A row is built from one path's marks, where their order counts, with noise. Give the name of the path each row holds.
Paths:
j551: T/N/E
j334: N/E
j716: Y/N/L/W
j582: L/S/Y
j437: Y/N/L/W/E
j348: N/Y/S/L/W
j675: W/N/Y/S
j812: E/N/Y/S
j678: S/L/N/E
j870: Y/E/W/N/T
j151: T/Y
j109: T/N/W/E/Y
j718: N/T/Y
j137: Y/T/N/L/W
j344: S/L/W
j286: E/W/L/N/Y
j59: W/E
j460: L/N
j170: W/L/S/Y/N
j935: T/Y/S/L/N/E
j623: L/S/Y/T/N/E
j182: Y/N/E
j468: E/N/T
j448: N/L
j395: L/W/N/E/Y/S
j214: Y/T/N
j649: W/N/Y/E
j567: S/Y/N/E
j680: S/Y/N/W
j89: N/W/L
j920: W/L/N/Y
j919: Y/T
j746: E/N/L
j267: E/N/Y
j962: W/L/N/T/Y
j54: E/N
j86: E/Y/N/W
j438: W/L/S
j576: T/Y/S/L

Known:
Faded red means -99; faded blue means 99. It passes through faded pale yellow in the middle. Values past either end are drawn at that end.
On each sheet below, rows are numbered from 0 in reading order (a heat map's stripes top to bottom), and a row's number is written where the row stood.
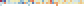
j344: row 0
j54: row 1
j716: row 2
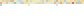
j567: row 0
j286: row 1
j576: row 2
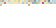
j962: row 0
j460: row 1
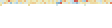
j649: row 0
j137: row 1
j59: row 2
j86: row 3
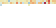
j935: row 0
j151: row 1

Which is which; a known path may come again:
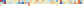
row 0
j438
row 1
j716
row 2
j334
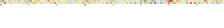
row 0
j962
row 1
j870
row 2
j286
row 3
j812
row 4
j395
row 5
j680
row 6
j182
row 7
j649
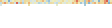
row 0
j576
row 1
j348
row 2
j109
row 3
j468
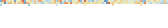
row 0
j54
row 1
j567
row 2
j746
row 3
j582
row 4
j437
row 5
j170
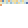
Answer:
j89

